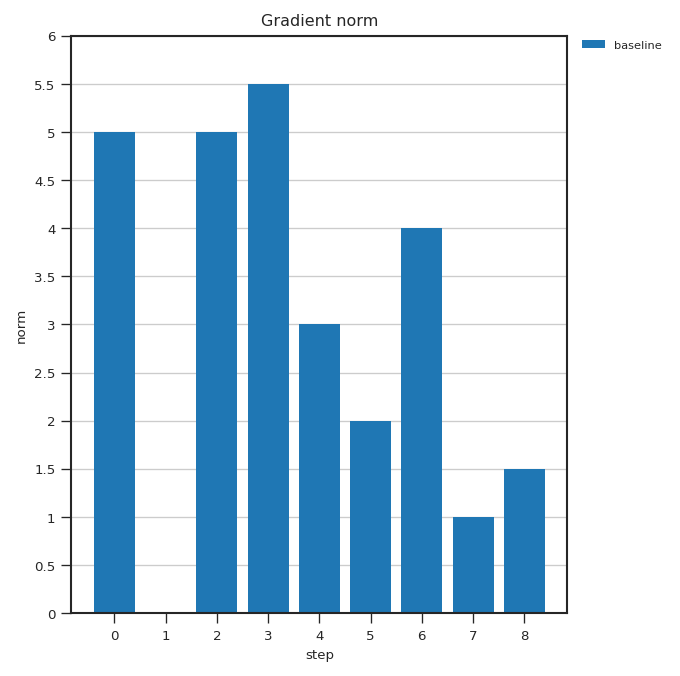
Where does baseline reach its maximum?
3
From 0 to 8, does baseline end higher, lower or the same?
lower
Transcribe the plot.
Title: Gradient norm
x-axis: step, ticks 0 1 2 3 4 5 6 7 8
y-axis: norm, ticks 0 0.5 1 1.5 2 2.5 3 3.5 4 4.5 5 5.5 6
Legend: baseline
Values:
baseline: 5 0 5 5.5 3 2 4 1 1.5
